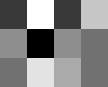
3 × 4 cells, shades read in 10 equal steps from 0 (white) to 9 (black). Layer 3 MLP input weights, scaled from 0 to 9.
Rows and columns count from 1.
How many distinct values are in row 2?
3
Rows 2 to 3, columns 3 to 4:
4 5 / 3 5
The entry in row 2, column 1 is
4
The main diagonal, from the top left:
7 9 3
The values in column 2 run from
0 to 9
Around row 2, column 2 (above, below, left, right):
0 1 4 4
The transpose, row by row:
7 4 5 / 0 9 1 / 7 4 3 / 2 5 5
